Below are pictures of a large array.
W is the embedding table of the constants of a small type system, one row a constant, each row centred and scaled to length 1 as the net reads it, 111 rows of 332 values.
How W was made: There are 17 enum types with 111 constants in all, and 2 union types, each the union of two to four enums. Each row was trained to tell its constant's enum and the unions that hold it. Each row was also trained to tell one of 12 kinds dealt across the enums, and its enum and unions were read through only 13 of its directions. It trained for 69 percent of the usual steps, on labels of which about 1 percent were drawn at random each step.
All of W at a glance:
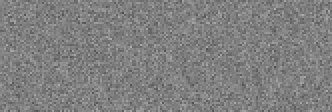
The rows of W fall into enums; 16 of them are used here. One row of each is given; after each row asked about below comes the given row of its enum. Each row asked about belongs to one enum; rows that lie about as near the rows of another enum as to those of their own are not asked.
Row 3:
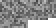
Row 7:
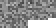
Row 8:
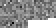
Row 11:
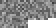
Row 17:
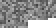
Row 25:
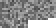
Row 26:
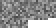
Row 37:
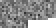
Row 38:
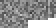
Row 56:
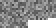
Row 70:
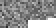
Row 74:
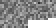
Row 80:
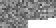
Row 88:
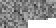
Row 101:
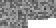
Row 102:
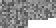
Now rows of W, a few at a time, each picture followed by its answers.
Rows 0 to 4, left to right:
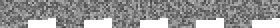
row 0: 11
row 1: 25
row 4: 101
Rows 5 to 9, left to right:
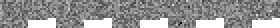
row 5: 8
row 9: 7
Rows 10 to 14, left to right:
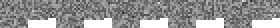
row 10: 88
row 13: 101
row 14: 7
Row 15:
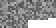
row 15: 7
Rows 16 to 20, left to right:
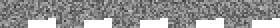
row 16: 80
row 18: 38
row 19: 8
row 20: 3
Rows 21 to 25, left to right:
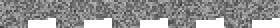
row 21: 7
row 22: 88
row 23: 88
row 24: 17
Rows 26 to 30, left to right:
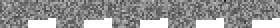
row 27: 38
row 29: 38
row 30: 11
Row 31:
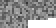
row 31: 74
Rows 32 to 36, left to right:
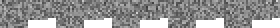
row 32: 38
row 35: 8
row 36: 25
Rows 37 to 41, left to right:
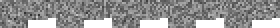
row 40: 56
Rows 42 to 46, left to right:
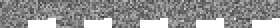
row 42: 80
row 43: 7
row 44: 25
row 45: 101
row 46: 11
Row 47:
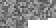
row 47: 80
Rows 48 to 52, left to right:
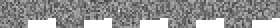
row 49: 25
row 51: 101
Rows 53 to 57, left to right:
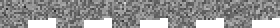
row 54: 101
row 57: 80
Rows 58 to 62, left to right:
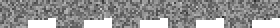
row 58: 17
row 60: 3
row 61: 11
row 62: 74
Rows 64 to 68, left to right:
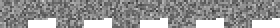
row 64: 38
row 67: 17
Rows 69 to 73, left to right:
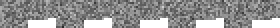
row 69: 11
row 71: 7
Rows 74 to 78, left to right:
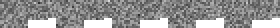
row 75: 70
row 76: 25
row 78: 74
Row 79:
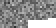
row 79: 88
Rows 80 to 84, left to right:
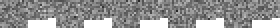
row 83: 74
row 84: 25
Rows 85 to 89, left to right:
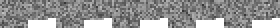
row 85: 74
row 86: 38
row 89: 88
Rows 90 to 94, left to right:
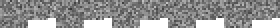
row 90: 8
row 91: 80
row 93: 88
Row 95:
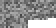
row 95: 74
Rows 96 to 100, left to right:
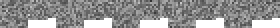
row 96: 11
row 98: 38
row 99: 101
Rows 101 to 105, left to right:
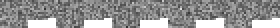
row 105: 101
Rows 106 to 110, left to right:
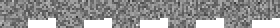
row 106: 7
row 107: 88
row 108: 74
